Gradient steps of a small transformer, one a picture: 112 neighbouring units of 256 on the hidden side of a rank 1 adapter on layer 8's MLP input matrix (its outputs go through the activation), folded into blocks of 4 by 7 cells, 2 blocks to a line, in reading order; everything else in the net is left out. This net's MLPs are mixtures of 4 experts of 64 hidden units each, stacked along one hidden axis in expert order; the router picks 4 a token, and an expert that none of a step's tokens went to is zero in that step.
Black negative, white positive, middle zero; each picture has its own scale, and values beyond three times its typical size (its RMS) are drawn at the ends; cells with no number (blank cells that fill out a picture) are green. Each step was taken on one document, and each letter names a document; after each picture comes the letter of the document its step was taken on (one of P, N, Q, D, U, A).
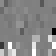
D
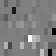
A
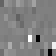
A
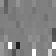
D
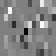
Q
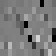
A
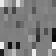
D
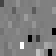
A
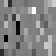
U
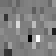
A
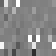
D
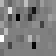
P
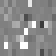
Q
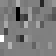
P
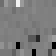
D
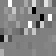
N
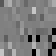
D
